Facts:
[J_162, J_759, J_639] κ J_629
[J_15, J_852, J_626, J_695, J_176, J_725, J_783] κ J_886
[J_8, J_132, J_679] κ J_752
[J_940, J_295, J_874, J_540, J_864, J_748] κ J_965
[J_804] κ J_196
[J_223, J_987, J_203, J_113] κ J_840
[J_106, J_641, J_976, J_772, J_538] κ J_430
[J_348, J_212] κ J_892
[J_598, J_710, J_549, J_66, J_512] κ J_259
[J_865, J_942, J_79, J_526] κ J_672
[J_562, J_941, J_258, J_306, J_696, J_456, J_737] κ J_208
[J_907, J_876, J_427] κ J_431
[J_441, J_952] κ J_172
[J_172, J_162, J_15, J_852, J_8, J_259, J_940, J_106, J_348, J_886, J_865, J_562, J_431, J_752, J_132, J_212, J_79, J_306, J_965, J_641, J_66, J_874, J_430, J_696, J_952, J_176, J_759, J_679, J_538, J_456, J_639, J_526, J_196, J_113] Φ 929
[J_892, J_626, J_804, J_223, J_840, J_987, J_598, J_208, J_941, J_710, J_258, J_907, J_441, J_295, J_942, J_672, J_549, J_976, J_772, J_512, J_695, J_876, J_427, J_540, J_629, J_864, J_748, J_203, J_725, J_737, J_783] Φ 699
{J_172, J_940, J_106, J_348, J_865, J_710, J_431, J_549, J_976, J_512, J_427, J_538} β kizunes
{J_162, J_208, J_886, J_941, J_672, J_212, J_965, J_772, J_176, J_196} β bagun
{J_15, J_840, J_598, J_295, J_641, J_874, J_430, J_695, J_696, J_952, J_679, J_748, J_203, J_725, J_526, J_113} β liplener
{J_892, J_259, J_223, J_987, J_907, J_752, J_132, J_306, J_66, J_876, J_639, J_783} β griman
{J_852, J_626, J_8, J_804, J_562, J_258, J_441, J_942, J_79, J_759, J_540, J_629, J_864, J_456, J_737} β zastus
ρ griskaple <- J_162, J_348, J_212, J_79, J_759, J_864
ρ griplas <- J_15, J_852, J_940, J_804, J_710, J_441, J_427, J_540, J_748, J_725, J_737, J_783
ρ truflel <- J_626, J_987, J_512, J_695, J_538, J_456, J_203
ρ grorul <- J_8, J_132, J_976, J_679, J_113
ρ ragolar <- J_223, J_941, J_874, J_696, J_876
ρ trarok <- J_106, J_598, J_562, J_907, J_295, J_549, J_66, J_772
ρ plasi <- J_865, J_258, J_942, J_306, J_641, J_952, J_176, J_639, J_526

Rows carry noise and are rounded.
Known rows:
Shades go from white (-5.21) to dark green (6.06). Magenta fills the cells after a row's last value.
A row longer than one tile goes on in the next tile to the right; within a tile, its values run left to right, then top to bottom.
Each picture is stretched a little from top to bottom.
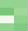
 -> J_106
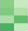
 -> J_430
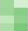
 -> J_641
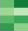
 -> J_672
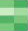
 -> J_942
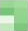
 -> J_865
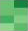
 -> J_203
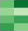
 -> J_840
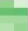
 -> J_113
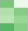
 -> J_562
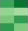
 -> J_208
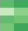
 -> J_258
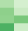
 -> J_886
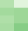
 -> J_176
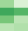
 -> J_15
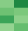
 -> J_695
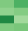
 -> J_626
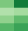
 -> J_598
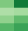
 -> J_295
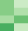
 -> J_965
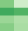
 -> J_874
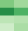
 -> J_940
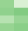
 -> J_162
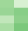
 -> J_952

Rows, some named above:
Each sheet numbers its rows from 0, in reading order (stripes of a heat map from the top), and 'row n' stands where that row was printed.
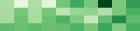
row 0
J_66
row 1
J_66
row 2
J_864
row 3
J_549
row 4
J_987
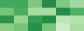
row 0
J_737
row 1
J_892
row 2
J_940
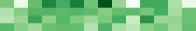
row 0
J_562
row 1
J_748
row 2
J_941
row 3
J_976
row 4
J_852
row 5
J_737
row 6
J_639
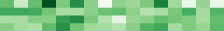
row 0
J_696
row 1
J_512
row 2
J_892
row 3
J_8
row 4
J_348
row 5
J_772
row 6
J_132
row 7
J_306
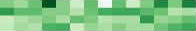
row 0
J_538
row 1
J_976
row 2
J_196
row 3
J_456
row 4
J_696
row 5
J_725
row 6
J_772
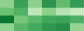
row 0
J_783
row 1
J_907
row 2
J_629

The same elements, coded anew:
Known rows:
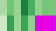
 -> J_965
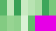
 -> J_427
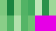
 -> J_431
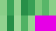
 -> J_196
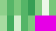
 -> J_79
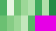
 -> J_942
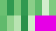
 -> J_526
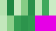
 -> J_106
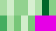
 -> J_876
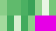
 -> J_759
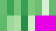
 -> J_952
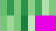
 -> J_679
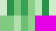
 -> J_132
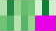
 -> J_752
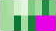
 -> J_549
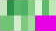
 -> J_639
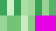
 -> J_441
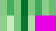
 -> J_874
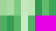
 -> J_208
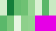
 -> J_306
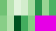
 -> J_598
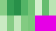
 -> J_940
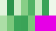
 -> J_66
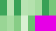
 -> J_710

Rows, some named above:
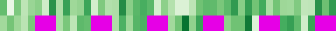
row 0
J_864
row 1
J_538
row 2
J_456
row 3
J_772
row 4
J_430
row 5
J_208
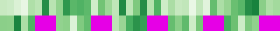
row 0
J_907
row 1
J_865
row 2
J_106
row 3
J_987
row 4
J_176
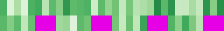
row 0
J_626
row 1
J_865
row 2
J_976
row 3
J_840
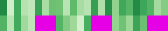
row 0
J_725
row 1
J_258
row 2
J_8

